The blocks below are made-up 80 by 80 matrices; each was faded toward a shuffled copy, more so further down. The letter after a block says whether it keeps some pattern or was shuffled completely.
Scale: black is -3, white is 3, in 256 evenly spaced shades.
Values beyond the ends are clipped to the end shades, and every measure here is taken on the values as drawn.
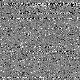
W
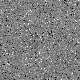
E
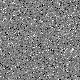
E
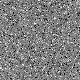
E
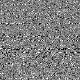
W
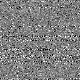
W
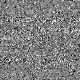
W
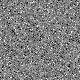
E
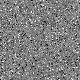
E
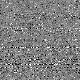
W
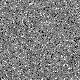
E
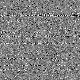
W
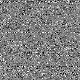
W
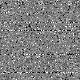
W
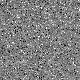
E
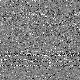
W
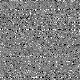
W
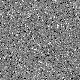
E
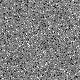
E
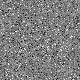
E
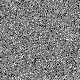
E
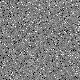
E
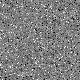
E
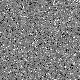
E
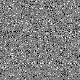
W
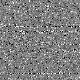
W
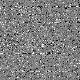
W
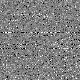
W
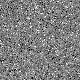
E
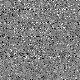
W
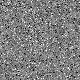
E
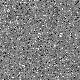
E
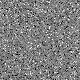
E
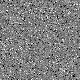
E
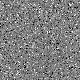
E
